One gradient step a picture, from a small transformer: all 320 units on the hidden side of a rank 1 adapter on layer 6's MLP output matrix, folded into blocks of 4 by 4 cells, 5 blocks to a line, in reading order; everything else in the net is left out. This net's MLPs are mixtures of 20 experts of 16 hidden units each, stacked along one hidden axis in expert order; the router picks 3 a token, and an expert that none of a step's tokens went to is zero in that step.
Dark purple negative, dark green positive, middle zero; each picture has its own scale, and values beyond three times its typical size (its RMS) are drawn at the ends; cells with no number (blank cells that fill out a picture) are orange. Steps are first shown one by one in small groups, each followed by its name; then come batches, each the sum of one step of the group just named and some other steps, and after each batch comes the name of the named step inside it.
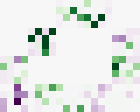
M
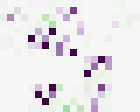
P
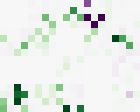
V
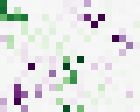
V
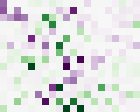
P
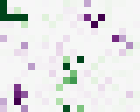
V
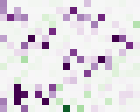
P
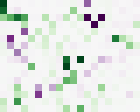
V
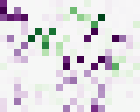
M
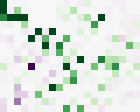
M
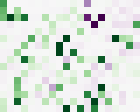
V
